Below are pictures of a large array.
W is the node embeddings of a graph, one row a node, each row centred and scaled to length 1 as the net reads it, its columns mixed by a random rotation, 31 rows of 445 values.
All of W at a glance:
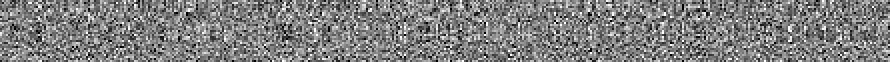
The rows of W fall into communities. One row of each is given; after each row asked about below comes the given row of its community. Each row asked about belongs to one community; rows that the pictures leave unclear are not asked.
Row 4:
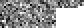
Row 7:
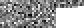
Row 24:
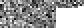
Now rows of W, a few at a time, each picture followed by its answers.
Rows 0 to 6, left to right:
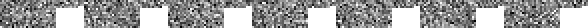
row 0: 4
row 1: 24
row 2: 4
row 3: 4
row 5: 24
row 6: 7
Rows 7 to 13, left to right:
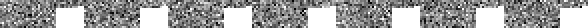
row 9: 4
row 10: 7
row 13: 24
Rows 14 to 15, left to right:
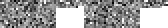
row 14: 24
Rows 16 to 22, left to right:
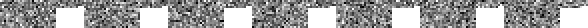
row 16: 24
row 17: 4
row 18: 24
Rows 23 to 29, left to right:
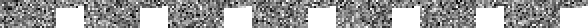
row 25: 7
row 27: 24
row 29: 7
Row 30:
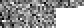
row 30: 4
